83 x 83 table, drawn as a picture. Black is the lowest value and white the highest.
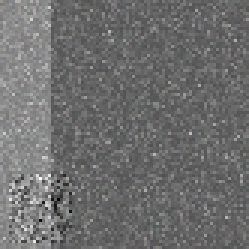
Odd patch: rougher, in the bottom left. Stripes: none. Seam: vertical, 20% of the way across, the left part higher. Roughest part: bottom left.
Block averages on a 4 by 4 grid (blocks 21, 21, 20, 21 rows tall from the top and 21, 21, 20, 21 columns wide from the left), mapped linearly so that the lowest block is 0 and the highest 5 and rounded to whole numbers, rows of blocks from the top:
5000
5000
5000
4000
